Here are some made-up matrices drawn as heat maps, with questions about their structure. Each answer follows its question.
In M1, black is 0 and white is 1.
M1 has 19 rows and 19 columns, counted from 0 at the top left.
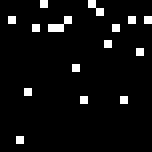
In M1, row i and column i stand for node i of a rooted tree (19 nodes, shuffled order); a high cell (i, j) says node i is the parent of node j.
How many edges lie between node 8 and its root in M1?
6
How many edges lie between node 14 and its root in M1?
3
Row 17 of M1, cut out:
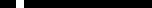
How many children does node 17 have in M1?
1
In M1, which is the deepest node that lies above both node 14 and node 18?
3
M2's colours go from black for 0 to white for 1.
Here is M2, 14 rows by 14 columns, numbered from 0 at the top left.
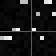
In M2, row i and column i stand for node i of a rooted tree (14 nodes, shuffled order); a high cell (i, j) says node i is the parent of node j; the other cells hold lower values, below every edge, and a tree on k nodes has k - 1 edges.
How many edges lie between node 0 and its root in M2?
3
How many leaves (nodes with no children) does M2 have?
10
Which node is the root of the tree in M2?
7
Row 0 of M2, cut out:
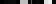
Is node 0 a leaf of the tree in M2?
no
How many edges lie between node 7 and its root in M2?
0
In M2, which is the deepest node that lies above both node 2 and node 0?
9
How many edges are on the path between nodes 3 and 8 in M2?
2
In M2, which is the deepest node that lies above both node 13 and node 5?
3
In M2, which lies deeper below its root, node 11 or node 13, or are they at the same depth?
node 11
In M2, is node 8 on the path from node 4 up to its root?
no
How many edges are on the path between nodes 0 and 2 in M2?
2
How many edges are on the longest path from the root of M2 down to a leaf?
4
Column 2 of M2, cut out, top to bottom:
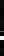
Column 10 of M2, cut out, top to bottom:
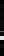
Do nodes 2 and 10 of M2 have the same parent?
yes
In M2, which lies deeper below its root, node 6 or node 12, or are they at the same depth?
the same depth
